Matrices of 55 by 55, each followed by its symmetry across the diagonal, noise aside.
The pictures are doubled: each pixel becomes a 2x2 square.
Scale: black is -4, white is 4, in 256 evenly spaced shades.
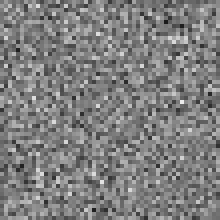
symmetric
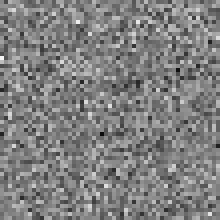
neither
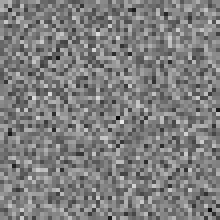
symmetric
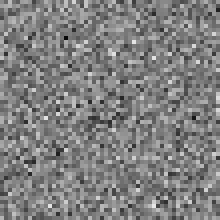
neither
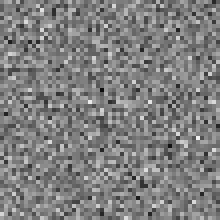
antisymmetric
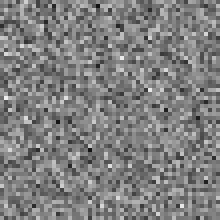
antisymmetric
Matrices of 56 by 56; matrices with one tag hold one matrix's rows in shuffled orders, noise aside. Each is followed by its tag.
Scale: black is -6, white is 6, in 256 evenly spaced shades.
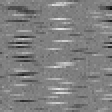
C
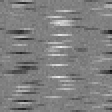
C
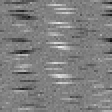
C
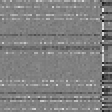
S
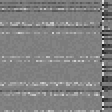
S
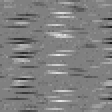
C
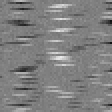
C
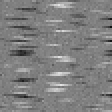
C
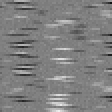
C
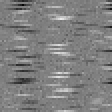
C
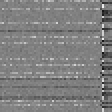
S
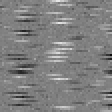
C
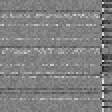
S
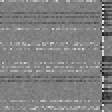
S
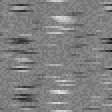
C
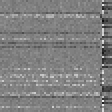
S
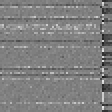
S
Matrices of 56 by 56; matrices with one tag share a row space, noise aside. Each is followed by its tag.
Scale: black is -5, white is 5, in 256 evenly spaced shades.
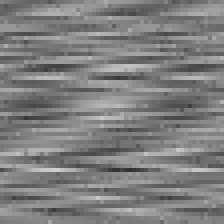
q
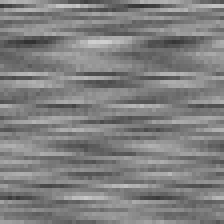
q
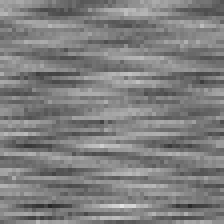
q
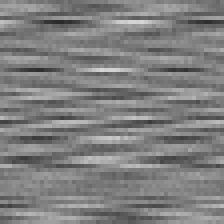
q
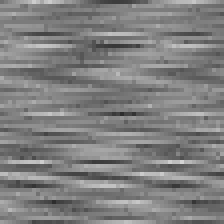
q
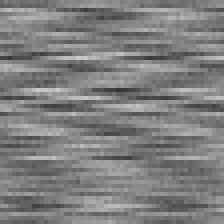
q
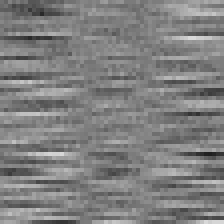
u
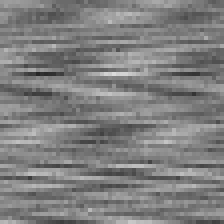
q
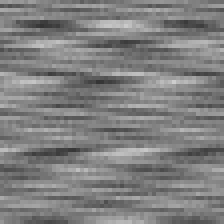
q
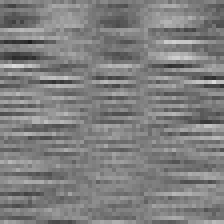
u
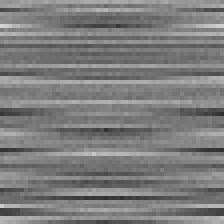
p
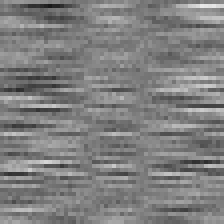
u
